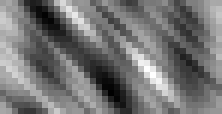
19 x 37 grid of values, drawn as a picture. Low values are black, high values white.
No overall slope runs across the table. Upright stripes repeat 3 times across the table. No lone cell stands out from its neighbours.
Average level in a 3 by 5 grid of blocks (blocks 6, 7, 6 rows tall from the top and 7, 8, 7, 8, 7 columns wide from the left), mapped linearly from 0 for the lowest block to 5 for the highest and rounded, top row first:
33333
51252
44053
